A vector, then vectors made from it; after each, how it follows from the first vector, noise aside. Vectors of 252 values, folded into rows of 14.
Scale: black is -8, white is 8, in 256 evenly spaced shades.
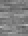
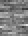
scaled up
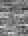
scaled up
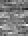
scaled up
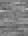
reversed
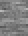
reversed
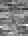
scaled up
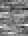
scaled up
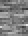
scaled up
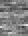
scaled up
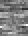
scaled up
